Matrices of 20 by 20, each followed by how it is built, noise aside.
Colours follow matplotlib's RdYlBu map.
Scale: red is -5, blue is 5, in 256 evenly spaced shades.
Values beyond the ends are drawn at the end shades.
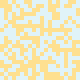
noise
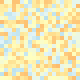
noise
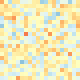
noise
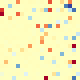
sparse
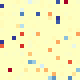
sparse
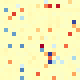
sparse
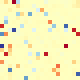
sparse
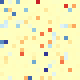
sparse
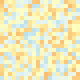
noise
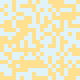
noise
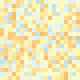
noise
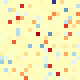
sparse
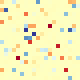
sparse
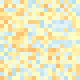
noise
